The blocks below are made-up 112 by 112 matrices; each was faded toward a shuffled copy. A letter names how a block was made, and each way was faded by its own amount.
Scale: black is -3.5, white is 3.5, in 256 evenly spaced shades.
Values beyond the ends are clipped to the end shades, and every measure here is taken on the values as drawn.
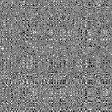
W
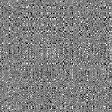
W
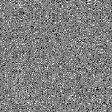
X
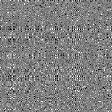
W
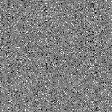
X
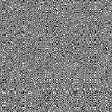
W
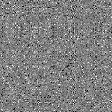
X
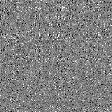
X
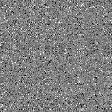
X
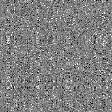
X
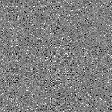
X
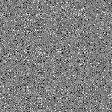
X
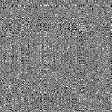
W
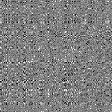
W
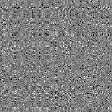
W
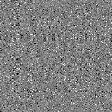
X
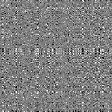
W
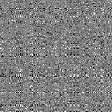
W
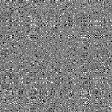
W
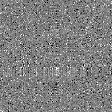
X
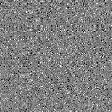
X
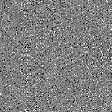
X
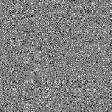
X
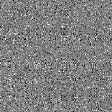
X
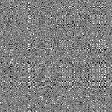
W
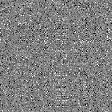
X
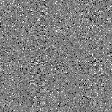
X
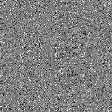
X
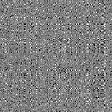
W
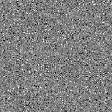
X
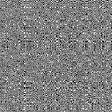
W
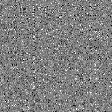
X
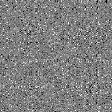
X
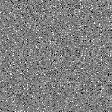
X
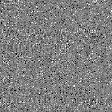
X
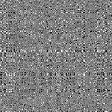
W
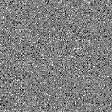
X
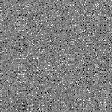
X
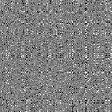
W
